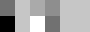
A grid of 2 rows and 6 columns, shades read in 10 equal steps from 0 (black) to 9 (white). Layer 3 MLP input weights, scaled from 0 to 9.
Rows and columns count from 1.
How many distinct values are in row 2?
4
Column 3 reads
6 9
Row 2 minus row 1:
-4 0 3 -1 0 0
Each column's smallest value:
0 7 6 4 7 7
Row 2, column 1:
0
